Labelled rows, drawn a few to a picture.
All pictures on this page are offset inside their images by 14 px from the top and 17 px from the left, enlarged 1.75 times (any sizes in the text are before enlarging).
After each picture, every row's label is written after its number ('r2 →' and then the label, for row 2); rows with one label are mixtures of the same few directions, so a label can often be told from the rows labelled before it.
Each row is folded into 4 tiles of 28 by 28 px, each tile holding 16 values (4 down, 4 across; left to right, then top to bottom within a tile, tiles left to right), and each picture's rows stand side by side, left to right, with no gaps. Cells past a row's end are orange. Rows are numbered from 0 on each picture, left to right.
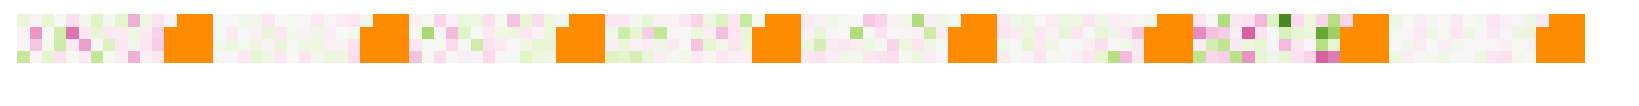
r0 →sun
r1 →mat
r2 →sun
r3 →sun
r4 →sun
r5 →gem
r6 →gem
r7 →gem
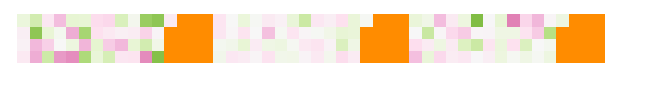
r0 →mat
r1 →gem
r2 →sun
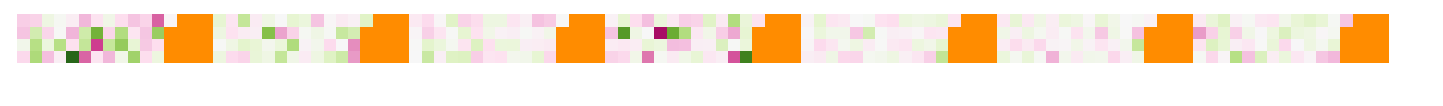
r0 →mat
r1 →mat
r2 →mat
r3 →mat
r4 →mat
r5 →mat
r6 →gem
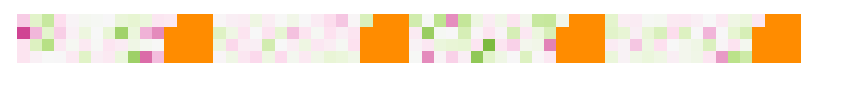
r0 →gem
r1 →gem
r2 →mat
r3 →gem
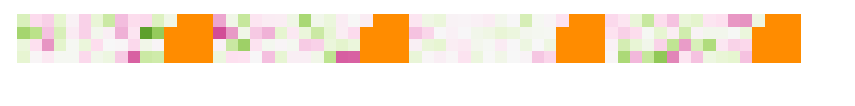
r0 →gem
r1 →gem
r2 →gem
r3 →mat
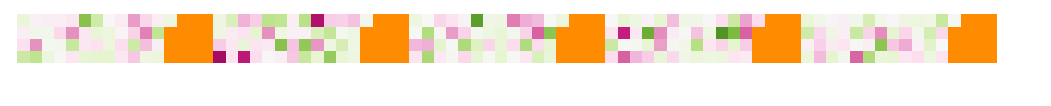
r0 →sun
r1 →sun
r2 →sun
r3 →sun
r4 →mat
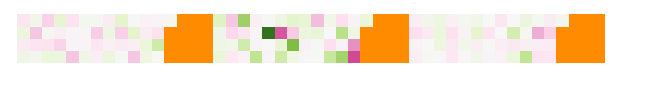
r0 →mat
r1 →mat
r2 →gem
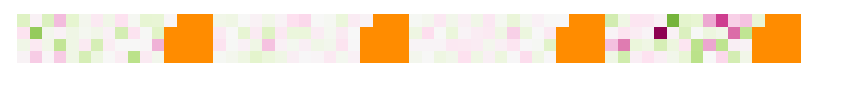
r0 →mat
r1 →gem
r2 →mat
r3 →sun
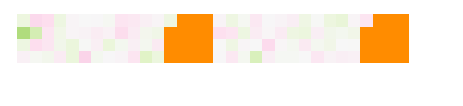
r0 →gem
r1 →gem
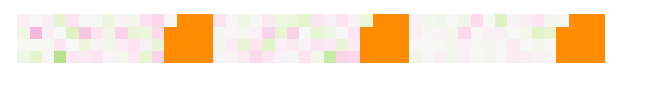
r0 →mat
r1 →gem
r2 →gem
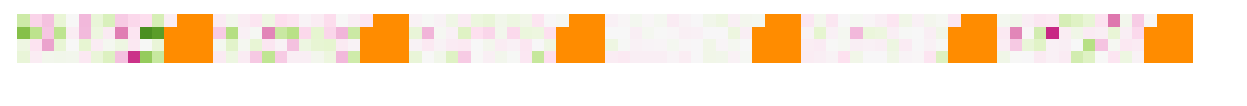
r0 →gem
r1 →mat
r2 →mat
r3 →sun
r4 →mat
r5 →sun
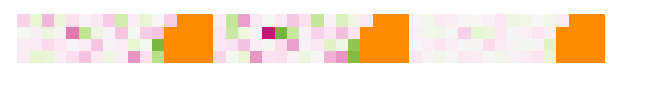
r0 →mat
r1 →mat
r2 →mat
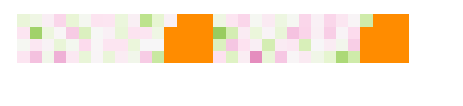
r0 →mat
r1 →gem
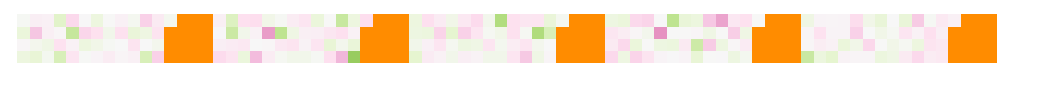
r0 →mat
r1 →mat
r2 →gem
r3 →sun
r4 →sun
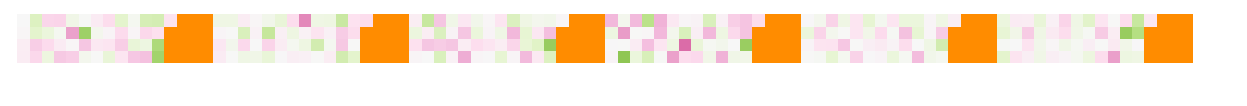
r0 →mat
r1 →gem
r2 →mat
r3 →mat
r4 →mat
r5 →gem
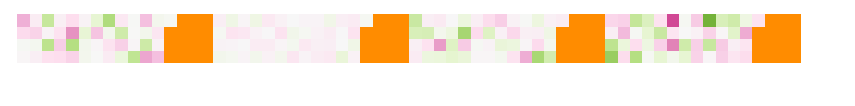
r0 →gem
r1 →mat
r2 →gem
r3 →sun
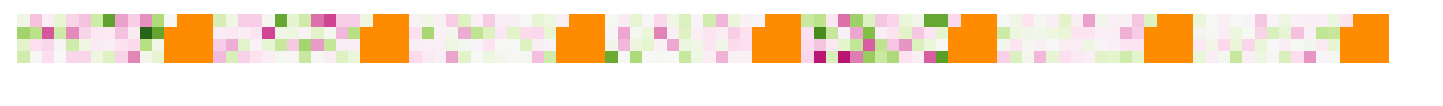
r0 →gem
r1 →sun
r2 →mat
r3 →sun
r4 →mat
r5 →gem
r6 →gem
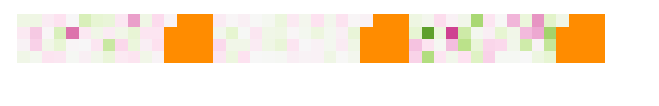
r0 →sun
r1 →sun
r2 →sun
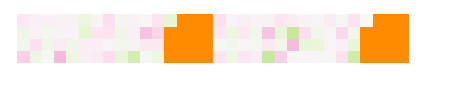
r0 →gem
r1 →mat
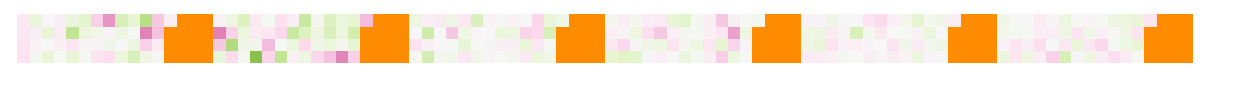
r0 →gem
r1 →gem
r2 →sun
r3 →sun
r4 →sun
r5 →mat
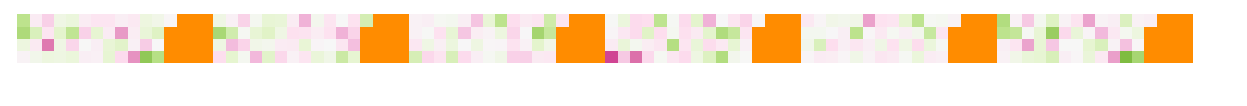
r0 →gem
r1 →gem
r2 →gem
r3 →sun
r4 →sun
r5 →gem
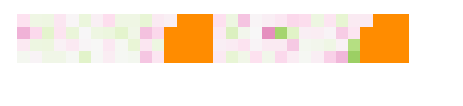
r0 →gem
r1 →mat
